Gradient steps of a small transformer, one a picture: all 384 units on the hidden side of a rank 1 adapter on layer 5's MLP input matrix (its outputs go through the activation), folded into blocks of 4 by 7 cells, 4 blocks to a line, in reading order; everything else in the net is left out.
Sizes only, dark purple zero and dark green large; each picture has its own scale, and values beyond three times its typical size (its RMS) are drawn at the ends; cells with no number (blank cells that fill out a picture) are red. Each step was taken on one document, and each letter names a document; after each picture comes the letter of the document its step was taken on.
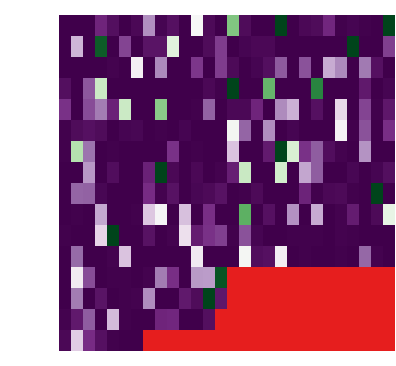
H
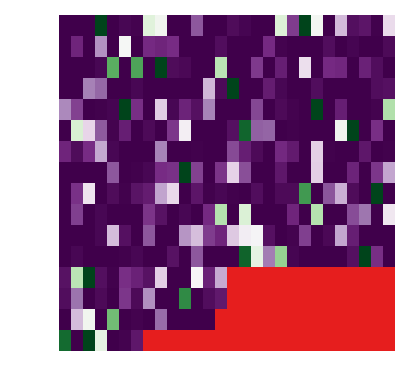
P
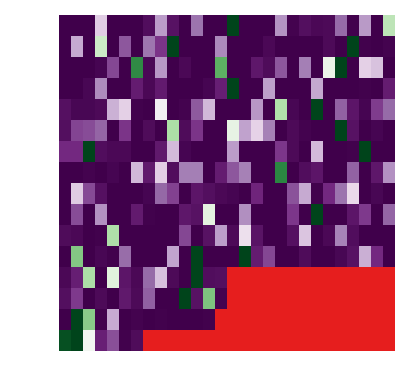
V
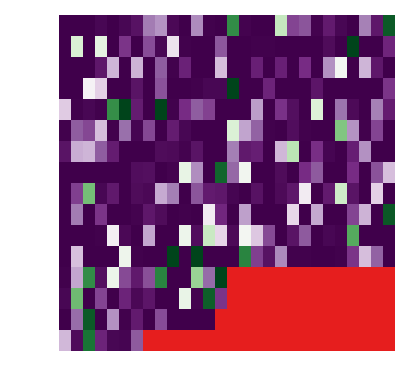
P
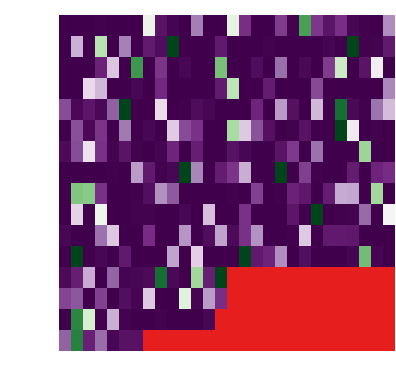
V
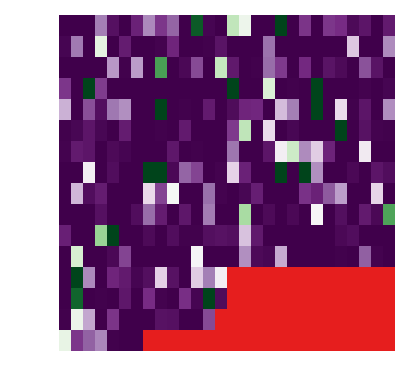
H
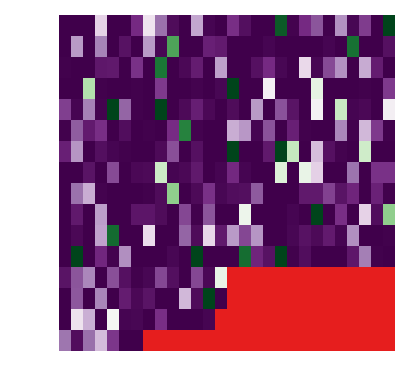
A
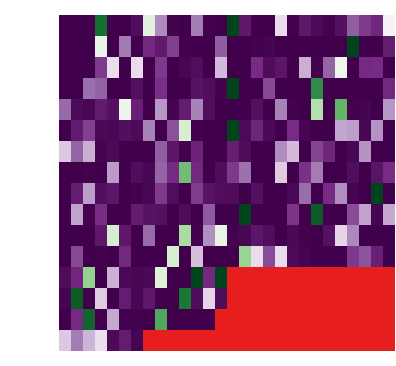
P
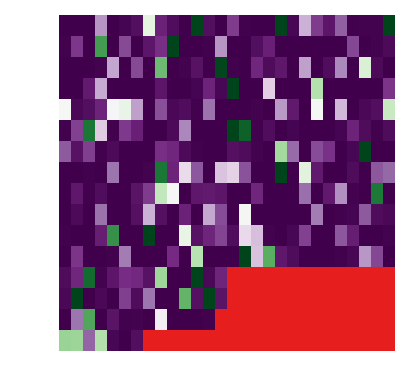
A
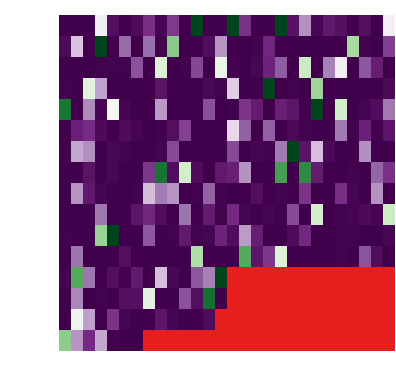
H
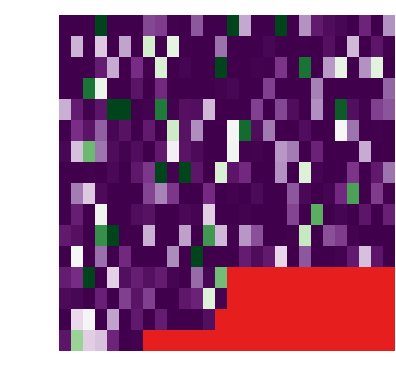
V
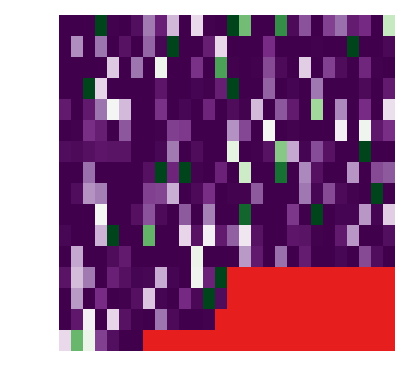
H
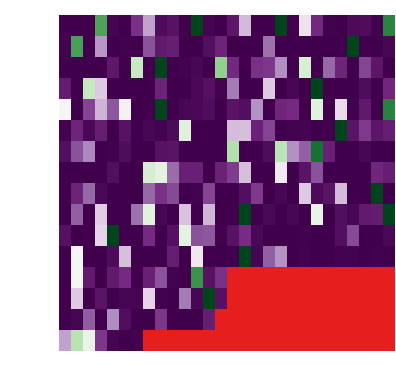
H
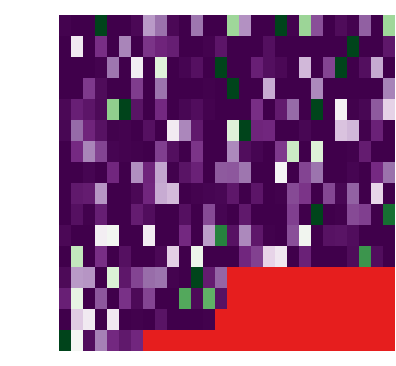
V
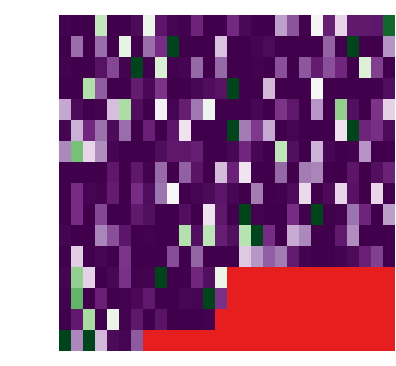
P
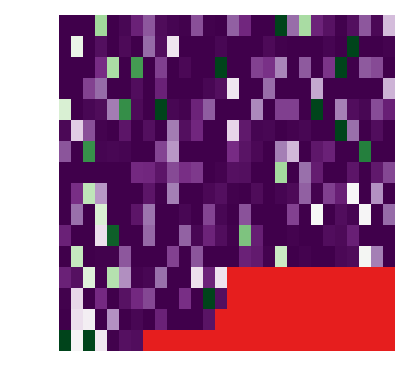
V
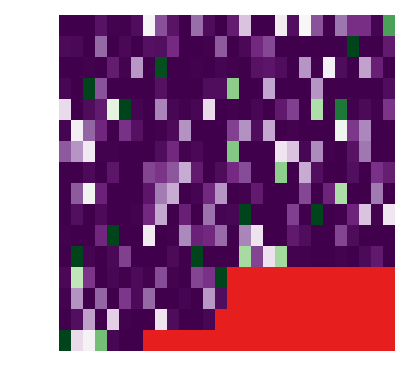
A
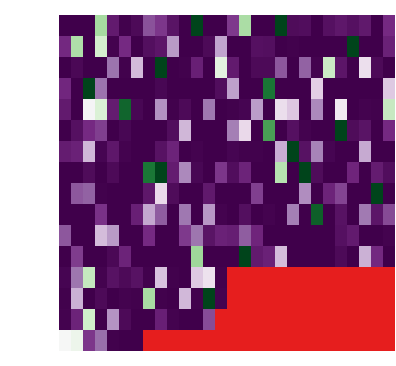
H
